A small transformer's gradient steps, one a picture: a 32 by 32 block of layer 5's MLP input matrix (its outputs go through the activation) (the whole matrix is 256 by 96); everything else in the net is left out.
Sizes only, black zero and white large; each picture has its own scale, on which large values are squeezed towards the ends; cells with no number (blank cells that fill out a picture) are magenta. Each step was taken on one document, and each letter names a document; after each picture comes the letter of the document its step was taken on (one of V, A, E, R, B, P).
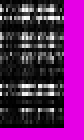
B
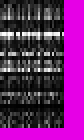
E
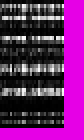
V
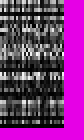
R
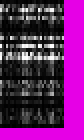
B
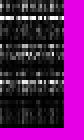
B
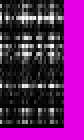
B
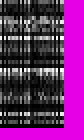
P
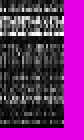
R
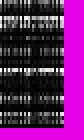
P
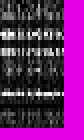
E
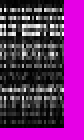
R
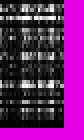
B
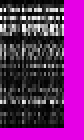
R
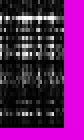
B
